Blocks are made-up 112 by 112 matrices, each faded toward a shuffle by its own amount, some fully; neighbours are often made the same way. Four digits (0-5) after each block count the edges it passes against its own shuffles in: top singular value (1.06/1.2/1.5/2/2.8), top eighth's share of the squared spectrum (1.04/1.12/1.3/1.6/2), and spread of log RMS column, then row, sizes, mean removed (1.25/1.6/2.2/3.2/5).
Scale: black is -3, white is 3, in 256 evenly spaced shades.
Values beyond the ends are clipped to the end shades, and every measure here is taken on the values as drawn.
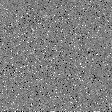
1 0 0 0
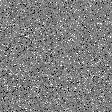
0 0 0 0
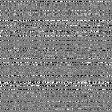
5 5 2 5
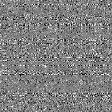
4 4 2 4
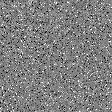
0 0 0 0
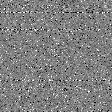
3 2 0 2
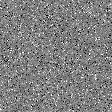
0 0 0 0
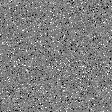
1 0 0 0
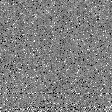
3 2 0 1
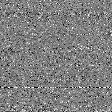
3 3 0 3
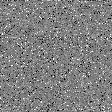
1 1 0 1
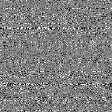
4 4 1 4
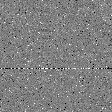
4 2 0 1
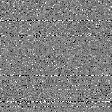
4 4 1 3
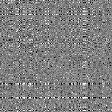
5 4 3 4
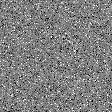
2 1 0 0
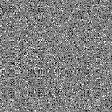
4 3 2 2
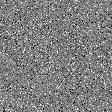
3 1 0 0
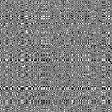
5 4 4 4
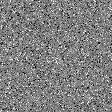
2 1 0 0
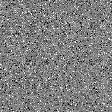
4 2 0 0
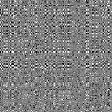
5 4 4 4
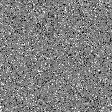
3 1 0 0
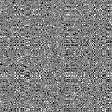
5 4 3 3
